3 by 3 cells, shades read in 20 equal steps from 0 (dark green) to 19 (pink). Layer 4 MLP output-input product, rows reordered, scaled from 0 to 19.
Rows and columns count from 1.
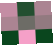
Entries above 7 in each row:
2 3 1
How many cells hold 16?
0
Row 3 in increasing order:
0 0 19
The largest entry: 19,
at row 3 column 2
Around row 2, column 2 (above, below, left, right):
2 19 13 11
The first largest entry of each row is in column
1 1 2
